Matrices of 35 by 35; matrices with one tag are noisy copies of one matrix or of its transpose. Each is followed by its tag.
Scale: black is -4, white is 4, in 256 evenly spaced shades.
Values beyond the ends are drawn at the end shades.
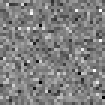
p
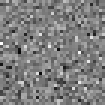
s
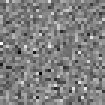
s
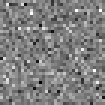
p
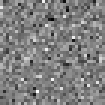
s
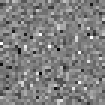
s
